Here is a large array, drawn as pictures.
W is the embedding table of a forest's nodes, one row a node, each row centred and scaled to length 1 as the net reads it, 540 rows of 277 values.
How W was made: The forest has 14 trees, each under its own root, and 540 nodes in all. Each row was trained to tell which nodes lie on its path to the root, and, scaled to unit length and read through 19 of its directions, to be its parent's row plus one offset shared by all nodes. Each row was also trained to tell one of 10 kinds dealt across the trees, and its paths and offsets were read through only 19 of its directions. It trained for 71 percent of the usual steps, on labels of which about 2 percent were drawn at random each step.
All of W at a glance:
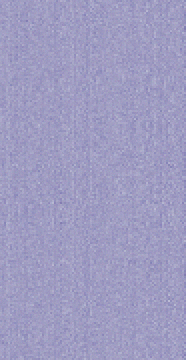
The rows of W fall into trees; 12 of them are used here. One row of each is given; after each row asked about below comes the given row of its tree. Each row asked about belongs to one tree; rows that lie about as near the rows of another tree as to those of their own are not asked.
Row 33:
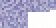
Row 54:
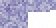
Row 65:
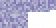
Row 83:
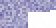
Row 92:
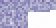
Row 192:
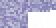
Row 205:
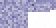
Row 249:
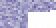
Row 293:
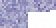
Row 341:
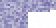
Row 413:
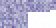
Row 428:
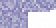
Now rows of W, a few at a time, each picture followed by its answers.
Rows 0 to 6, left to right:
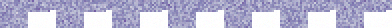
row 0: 413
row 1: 205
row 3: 293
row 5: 293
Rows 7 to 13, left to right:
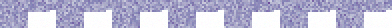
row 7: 33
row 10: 428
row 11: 33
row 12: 33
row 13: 65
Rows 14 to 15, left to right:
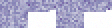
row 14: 92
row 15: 83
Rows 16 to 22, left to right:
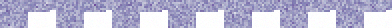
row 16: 428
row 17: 65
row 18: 249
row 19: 341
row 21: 65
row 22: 428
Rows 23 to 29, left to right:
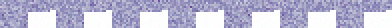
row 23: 413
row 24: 83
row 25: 293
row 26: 293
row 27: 341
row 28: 413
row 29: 413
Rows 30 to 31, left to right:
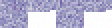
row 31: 205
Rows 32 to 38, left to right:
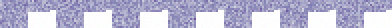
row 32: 192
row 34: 92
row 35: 341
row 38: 428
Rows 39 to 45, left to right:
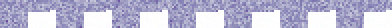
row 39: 205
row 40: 249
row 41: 341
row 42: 192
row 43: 249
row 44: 293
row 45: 65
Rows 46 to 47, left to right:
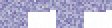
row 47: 65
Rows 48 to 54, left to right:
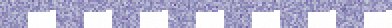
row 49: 293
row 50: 33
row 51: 65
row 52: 33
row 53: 428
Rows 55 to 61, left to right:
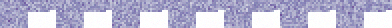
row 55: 293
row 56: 65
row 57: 92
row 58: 341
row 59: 428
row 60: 293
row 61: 249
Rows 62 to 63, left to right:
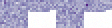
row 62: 205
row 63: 428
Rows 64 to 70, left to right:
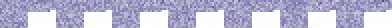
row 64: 341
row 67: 54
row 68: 293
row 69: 33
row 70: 65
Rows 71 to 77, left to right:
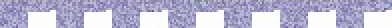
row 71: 428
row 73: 92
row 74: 205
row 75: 413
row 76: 92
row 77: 293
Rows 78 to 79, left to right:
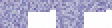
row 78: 92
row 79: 341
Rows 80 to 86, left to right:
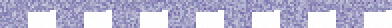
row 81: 428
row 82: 65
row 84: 54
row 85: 83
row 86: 293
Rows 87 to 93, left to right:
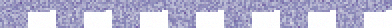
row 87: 65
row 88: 293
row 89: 192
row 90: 293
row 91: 192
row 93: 293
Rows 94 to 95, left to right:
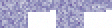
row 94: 83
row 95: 341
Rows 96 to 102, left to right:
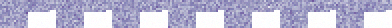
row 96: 428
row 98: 65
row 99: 413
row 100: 341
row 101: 413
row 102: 54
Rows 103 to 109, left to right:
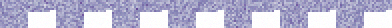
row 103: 205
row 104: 54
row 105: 83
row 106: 293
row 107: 33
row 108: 293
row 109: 54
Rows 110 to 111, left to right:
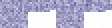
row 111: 192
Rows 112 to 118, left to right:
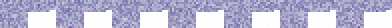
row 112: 293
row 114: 54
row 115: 428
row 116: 249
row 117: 65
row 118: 428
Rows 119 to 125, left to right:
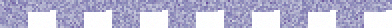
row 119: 205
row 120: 428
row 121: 205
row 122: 33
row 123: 205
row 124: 54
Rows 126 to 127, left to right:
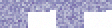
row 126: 293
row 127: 33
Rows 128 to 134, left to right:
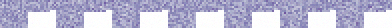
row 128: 205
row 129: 341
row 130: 205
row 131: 293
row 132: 341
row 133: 83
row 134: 341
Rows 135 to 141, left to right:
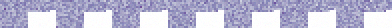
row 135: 192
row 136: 249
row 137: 33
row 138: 341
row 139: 92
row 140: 428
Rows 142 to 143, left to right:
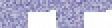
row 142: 65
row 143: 428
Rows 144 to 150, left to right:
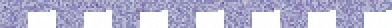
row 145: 65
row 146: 54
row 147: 428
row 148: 341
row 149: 33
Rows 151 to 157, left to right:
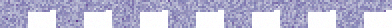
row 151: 65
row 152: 83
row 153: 33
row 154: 92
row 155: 293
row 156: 33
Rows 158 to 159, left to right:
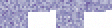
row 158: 413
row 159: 83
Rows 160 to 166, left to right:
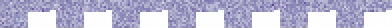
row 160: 341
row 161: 192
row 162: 54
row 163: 54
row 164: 428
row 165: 65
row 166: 92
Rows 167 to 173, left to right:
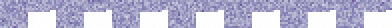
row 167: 428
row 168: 341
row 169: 293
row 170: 83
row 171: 54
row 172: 293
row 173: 249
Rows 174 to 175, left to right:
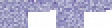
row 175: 428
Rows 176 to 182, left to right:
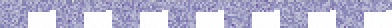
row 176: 54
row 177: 83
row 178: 65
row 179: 293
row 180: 33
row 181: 83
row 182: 54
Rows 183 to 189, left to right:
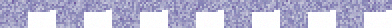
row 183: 205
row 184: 428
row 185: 293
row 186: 293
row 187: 413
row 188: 83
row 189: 413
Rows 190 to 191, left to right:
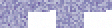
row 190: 33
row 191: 83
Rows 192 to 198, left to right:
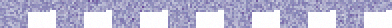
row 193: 33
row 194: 293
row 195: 54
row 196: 54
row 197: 428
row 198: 33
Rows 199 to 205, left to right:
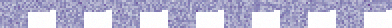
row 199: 33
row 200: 428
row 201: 413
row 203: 249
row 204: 205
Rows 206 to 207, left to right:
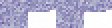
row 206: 428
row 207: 92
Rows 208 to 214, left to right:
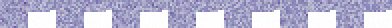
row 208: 428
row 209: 428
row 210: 65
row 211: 205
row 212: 428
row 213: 293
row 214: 413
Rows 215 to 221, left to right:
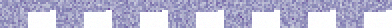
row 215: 293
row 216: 293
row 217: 249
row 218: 293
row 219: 341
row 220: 428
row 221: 293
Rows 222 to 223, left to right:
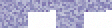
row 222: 341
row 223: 249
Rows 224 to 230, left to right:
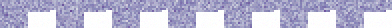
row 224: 341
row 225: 83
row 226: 428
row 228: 428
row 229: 65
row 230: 341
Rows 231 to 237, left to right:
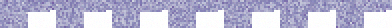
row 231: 83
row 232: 249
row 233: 92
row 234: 428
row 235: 293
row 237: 249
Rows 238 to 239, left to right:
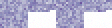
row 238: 83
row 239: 65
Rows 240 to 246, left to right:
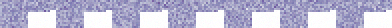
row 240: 33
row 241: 249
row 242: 205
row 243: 92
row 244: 205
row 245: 205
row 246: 341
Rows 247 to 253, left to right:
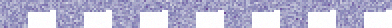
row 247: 341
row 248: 341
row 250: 413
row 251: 413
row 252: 341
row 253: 293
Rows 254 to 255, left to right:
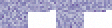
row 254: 428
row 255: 65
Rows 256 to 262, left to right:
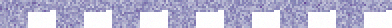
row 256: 65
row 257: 341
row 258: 54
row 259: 92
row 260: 413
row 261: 413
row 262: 249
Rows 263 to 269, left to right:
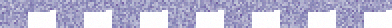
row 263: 428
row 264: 293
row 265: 54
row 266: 92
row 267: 33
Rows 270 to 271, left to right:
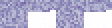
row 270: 65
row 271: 92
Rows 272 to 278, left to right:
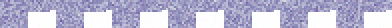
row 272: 33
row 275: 413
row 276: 192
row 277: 54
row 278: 33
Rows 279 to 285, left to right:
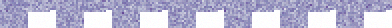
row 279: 33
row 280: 192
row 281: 83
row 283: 65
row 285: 205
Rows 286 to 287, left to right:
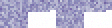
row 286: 54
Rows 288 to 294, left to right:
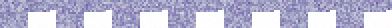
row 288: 413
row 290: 428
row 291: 293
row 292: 54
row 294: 83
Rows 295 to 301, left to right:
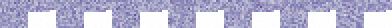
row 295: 428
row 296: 293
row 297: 341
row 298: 33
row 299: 413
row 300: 65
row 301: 249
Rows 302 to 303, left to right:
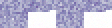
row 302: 54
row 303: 33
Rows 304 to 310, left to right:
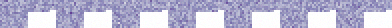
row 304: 341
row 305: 341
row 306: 341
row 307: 65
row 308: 293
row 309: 293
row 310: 65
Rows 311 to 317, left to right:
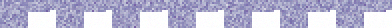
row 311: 205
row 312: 33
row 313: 33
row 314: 33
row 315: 33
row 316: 192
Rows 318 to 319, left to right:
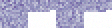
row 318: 33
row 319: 65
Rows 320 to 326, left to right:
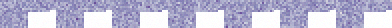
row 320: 428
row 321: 33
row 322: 92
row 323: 33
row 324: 54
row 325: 428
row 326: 249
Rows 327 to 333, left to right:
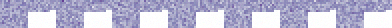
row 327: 33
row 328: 341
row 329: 33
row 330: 92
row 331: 413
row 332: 428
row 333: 54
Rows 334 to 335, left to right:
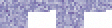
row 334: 65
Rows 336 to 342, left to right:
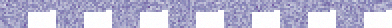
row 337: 293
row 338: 65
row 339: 33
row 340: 413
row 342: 54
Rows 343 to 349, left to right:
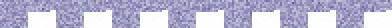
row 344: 341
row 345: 205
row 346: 83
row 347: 54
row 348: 413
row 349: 54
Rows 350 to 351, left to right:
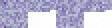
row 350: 341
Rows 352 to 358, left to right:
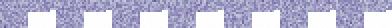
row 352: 341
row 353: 249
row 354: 54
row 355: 54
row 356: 293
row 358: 33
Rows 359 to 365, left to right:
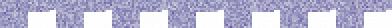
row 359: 428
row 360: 293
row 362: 428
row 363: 341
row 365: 54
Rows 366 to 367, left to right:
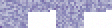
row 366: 249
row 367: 341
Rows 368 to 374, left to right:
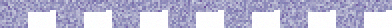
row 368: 83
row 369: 293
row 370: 65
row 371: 33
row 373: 205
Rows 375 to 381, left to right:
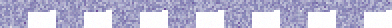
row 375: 293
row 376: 92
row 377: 83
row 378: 293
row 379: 428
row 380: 65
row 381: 54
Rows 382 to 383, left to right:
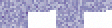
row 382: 428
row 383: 33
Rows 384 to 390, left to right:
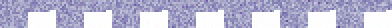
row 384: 293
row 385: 413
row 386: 192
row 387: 341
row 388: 293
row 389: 205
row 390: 83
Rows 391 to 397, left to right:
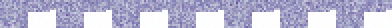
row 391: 428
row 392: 83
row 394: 192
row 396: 92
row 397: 341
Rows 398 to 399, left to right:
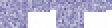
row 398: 65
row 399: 205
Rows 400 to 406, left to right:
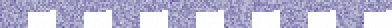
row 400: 92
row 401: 92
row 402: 413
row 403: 33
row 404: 83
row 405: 83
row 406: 413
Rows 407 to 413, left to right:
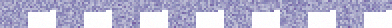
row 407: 428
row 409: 341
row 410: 341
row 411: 92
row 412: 33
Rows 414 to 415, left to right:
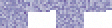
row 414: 92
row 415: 249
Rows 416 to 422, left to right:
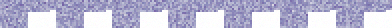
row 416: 33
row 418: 341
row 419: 54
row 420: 54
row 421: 205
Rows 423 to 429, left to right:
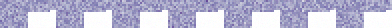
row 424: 83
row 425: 65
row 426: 341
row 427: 92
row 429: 65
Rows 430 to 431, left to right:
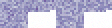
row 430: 54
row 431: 192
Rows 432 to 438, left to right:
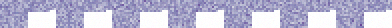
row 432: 54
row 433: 249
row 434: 33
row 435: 293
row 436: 341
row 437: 341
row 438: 33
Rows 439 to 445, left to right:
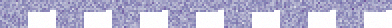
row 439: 341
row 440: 428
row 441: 413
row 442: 428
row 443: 83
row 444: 54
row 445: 205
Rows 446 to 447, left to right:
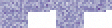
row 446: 428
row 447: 341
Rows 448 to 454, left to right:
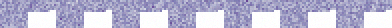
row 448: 293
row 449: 341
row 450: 413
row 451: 33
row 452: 249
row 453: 428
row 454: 341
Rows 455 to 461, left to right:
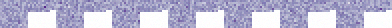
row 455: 293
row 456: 33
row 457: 428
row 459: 33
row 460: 428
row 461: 341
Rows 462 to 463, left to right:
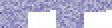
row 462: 83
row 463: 205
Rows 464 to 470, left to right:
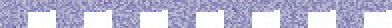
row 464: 249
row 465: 92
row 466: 33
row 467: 249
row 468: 428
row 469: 249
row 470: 192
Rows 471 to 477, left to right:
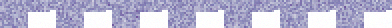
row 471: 413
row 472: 192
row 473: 54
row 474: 341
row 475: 293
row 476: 293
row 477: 83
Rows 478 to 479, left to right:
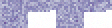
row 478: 33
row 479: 54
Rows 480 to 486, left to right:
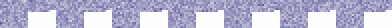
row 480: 205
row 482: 341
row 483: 413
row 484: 83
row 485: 54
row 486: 293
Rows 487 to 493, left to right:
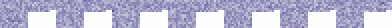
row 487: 293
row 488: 205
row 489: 65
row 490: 54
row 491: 205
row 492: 428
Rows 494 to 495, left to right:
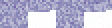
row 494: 92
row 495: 92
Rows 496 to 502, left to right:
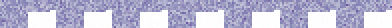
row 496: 293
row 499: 341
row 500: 54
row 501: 33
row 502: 33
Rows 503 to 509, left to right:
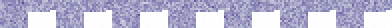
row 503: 33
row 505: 205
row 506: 33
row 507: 413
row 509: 428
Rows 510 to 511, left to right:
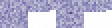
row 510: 428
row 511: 249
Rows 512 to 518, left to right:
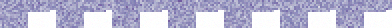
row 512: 33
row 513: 341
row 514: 33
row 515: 341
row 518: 428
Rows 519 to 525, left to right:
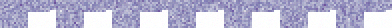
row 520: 54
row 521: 205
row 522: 54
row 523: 65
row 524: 341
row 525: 54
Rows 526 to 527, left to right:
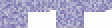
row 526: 249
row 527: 428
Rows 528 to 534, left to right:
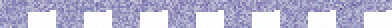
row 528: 293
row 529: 65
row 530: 192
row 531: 413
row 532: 249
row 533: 92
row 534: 65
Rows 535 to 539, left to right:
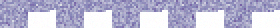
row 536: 33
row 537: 341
